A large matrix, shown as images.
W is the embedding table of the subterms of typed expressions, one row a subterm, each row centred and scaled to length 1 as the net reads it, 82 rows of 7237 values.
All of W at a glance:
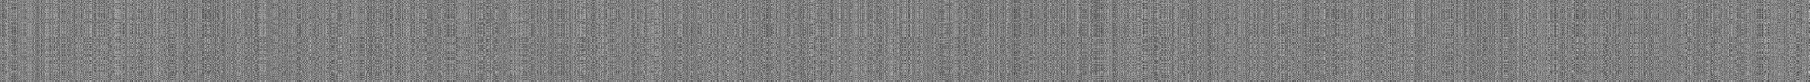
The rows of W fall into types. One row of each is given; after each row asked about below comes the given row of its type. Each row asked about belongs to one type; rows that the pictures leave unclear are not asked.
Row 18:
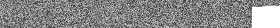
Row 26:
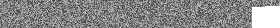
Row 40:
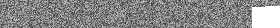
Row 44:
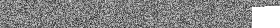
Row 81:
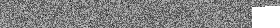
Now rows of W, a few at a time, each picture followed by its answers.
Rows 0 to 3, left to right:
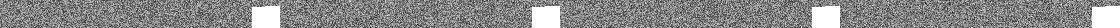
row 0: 26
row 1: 44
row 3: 26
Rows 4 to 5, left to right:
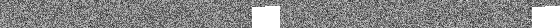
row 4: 81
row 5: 81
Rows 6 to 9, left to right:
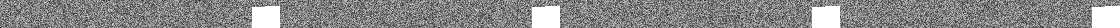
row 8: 26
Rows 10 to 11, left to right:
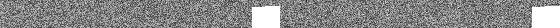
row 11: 18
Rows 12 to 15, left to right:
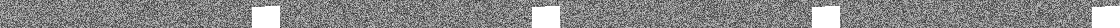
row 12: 40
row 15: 26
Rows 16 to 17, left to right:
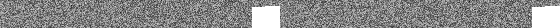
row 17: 81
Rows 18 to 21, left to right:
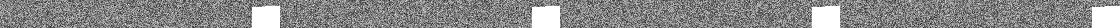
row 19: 18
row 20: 26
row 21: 44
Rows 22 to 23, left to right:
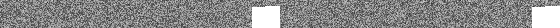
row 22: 26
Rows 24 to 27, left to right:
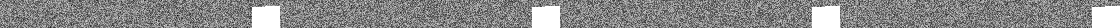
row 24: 18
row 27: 40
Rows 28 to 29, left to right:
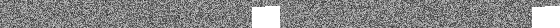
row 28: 26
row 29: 81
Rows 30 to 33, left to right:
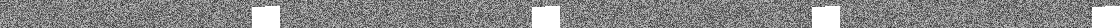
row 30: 81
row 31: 26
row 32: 81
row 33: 18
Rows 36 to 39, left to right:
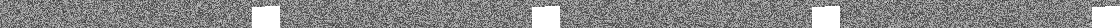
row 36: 26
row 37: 40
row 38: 40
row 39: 26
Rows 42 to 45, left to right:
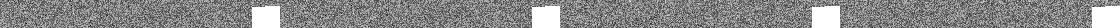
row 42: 81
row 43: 81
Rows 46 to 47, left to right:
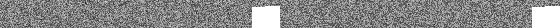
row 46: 40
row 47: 40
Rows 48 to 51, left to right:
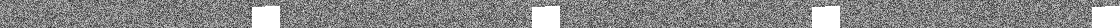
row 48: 18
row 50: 40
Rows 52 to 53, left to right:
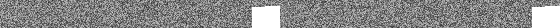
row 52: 40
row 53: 81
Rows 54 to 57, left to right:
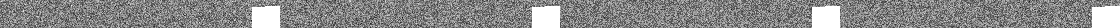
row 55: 44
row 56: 18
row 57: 81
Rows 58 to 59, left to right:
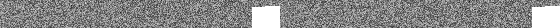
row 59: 81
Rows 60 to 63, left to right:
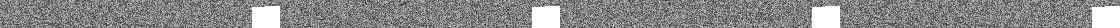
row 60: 40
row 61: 40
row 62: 26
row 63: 40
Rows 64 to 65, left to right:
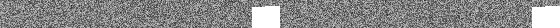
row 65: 26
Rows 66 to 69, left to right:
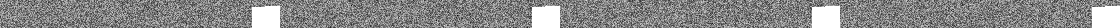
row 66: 40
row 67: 18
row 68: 18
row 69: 81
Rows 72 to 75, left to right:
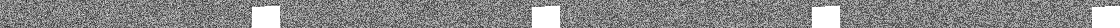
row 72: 18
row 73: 40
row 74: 40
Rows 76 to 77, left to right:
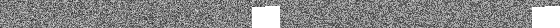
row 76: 81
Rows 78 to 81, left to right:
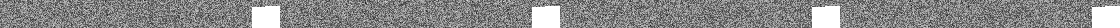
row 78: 26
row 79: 40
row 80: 81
